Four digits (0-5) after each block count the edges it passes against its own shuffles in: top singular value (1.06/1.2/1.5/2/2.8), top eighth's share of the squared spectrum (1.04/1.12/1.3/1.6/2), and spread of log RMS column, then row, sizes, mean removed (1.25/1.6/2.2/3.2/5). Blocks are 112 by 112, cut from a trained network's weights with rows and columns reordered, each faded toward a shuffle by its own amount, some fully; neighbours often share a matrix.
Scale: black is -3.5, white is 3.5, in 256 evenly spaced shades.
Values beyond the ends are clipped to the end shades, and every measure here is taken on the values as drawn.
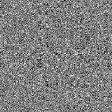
3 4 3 2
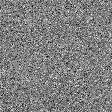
0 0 0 0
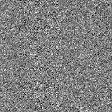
3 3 2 2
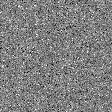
0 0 0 0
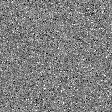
0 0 0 0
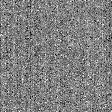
3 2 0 1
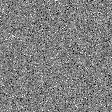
0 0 0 0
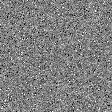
0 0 0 0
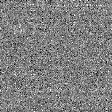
2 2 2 1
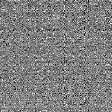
3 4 3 2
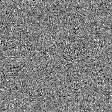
1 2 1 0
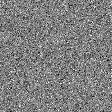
1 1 0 0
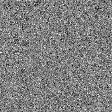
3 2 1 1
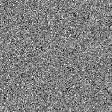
2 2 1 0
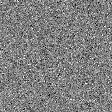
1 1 0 0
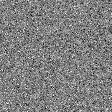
1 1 0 0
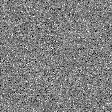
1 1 1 0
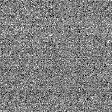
2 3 2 1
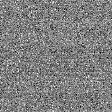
2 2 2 1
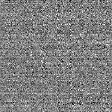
3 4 3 2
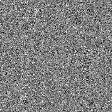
2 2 1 1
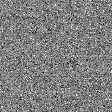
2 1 1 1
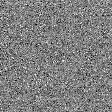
1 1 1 0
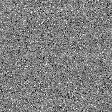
0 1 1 0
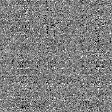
3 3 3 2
